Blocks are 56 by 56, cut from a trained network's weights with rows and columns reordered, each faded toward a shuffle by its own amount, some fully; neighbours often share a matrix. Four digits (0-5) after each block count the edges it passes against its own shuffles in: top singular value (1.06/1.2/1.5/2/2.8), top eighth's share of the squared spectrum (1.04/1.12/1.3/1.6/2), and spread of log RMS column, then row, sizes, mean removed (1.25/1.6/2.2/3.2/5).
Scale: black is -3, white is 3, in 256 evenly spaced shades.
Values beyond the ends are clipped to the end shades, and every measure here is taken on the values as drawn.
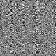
3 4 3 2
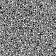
0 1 0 0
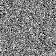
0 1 0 0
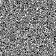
2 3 1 0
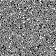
0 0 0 0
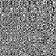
4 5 3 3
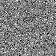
0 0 0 0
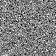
0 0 0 0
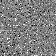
2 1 0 1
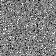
0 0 0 0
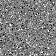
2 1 0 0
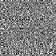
4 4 1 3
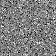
0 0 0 0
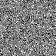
1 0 0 0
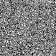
0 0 0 0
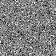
0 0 0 0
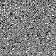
2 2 1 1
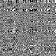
3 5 2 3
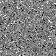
1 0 0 0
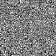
3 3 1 1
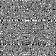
4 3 1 2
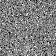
1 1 0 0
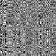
4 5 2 2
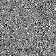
2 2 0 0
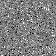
2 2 0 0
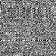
4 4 0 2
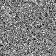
2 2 0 0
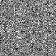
3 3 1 2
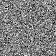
2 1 0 0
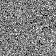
1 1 0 0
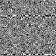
4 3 0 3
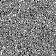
2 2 0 0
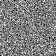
0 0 0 0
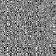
4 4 3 2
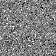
1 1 0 0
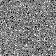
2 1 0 0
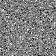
2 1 0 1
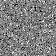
1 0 0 0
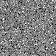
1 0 0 0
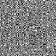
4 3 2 2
